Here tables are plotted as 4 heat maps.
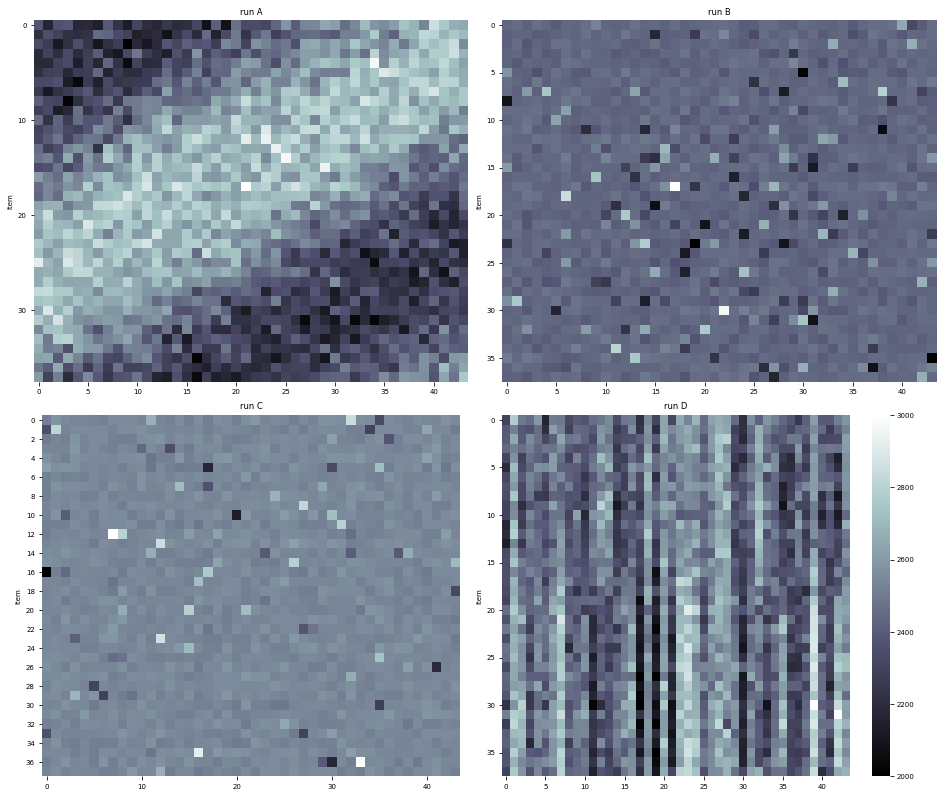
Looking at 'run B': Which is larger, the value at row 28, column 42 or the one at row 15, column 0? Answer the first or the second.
the second
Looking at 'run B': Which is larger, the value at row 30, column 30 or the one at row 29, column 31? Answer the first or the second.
the second
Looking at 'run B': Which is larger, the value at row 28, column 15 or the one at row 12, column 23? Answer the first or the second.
the first
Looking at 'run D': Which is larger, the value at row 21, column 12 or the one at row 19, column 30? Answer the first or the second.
the first
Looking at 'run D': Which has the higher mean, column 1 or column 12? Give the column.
1
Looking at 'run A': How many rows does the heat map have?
38
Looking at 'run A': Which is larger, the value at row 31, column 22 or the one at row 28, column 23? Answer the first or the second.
the first
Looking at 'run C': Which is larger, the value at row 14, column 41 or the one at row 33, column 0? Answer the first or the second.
the first
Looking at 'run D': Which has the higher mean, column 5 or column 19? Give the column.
5
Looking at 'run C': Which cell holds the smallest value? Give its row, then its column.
16, 0
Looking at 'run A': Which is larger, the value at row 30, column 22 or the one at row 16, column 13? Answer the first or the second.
the second
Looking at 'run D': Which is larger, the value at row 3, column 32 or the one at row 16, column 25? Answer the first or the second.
the first
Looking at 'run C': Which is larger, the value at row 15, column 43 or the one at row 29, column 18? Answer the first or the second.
the first
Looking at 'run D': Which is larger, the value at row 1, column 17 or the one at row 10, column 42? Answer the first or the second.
the first
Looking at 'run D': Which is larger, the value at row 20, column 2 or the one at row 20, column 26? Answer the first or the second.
the second
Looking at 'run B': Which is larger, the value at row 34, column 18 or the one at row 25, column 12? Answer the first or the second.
the second
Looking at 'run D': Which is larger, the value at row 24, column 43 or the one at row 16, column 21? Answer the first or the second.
the first
